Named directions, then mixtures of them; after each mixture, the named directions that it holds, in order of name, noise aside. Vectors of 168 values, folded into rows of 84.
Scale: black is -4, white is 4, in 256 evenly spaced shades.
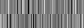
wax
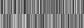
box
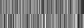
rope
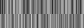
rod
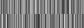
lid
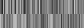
box, rod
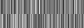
box, lid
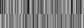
rod, wax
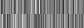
box, lid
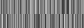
lid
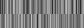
rod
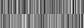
box, wax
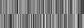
rope, wax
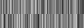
lid, rope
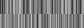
rod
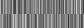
box, rod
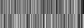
box, rope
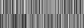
box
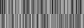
rod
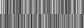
rod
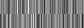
lid, wax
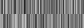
box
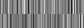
box, wax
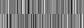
wax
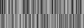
rod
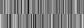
box, wax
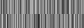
lid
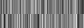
lid, rope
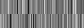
rope, wax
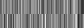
rope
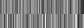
rope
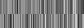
rope, wax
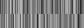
rod, rope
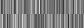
box, lid
